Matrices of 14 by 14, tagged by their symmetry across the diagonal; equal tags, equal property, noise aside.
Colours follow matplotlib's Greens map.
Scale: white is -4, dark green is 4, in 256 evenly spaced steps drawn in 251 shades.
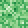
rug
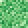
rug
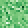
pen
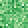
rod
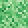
pen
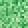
rod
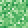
rug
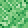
rug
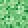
rug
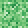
pen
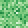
rod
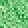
rod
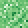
rug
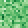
rod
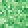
rod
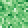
pen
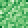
rug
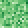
pen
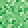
pen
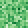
rod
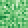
pen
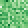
pen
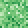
rod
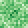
rug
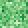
pen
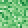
rod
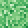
rug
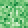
rod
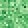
pen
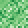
rug
